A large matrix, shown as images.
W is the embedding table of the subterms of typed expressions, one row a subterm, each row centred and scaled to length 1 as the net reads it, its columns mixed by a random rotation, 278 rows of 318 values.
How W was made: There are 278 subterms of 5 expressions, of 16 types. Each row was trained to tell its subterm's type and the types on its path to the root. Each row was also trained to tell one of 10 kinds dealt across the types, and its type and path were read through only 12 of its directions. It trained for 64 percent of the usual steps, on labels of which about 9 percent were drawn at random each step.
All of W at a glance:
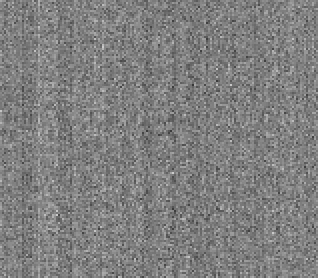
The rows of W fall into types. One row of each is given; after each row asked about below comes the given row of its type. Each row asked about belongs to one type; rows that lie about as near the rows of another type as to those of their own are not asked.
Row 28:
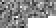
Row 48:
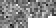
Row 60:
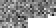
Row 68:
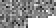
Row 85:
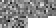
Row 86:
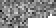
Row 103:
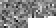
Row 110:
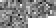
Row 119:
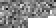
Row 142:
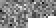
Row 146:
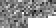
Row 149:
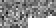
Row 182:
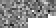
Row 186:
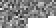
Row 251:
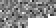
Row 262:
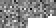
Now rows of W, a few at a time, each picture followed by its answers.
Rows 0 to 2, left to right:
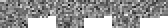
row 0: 142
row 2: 60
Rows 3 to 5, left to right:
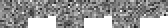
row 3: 119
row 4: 182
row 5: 86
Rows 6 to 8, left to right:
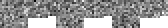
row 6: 251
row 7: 149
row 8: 68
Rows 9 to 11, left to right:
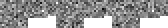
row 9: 60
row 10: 119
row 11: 119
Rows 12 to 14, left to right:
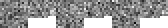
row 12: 28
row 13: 149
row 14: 142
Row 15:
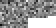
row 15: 119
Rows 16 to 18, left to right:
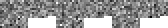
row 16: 149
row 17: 262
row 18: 85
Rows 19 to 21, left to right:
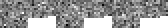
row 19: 146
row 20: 149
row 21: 146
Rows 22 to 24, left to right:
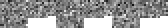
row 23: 86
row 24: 146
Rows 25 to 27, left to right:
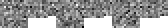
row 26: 86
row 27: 85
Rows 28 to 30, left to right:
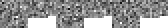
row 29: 60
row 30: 48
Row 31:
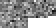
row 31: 60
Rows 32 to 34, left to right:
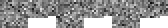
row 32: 262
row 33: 149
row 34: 110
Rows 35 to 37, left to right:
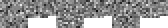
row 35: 262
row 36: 142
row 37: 48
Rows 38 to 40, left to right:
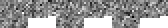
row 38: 146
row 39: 182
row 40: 186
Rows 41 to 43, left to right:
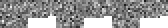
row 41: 186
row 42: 103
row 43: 186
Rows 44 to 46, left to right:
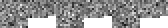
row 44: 182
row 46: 149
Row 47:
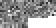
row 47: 86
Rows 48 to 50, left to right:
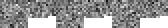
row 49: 182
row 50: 60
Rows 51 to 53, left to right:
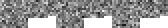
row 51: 119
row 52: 262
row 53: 182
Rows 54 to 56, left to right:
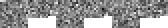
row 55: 119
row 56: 146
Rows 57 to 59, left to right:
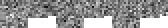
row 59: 60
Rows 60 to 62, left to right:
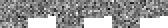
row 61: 85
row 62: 142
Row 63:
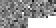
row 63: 146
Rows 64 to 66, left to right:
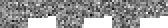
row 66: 251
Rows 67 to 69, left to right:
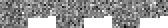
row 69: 146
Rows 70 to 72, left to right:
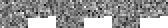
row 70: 262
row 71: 103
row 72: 48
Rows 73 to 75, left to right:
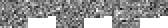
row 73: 85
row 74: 103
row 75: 110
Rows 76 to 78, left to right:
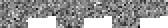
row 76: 48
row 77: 146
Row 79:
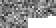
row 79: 149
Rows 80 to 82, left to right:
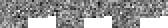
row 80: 60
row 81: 142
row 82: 28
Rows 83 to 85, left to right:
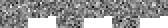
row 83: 85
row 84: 85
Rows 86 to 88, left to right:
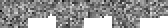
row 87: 146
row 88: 149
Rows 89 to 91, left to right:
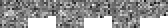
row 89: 48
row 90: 182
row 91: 48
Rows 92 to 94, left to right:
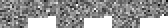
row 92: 142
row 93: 119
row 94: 262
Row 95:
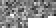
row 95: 262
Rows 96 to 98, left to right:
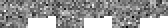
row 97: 48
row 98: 251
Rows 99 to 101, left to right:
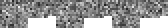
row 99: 182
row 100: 119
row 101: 182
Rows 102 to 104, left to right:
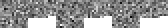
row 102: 119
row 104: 48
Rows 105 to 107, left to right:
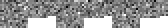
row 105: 262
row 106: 149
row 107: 68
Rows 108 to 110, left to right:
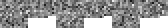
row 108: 85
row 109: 262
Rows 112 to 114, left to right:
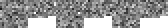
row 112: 251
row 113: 251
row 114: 182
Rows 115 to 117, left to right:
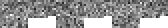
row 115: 149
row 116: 149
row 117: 182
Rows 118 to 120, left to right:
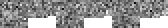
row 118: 86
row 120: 68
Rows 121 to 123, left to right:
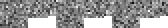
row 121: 119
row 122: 142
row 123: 85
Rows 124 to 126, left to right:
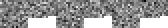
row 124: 146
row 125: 68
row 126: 142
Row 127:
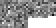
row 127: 48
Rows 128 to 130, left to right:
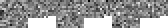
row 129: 182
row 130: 119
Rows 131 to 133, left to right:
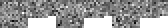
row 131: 146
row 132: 119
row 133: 86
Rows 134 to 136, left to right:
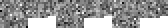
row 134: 86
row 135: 119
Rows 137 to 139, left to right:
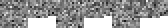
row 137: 85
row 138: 110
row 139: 142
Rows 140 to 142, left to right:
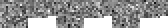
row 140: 60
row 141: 68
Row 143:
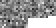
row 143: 146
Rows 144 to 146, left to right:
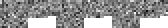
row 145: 103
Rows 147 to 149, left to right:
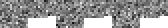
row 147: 142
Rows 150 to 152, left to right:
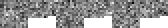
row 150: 48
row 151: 146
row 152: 85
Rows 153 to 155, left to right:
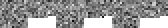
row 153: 103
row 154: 146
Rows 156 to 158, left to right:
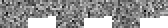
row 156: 28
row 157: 103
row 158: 103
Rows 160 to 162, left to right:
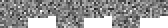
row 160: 85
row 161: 85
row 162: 60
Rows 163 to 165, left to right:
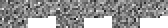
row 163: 186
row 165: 186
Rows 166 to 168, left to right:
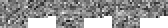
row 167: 110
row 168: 48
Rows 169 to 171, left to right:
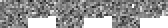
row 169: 142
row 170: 251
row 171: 86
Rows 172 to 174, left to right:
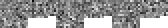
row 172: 251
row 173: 103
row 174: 48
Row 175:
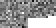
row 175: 110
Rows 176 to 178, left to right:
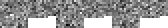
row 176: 149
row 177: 251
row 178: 149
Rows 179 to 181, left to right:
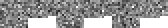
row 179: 85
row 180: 142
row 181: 149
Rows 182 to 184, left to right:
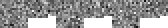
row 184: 110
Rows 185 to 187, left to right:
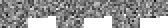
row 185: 142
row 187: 68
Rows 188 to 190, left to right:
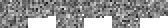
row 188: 48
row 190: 68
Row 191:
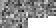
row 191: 146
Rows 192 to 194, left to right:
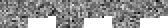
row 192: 251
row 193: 146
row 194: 60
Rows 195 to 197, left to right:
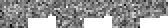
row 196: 186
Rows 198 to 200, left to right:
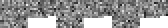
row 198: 110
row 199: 110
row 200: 103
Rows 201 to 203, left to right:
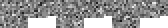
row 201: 60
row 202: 251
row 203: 85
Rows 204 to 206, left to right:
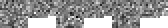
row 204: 182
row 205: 251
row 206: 28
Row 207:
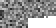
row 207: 142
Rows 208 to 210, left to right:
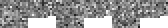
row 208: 86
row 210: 85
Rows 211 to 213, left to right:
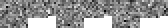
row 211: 103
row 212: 182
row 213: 251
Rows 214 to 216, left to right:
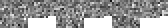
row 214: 186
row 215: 119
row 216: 86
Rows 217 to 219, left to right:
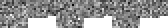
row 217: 182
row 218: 262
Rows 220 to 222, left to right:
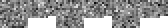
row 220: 146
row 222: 48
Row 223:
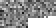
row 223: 142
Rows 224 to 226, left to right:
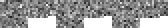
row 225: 142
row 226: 85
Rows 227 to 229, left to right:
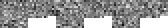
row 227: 182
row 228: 142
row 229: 28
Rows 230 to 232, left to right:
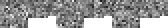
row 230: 119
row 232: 86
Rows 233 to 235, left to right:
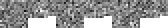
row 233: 103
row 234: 48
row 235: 60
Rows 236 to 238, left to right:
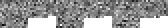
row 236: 119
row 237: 146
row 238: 182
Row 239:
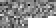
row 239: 149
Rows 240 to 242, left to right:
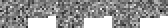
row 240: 186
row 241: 186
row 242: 182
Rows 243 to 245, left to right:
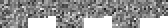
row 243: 28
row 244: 149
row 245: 262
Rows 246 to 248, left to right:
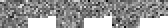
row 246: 85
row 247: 28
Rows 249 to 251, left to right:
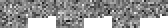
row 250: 110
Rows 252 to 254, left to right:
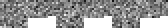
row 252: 110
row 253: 48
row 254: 119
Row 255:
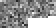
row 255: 142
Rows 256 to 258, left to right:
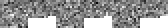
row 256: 86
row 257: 86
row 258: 186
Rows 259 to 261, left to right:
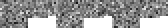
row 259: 119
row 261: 68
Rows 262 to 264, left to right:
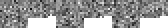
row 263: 146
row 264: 186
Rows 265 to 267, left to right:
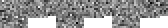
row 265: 142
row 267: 110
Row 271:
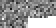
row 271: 182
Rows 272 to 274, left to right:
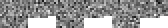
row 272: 48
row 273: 68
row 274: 60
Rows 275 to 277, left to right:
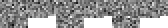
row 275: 182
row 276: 85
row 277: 85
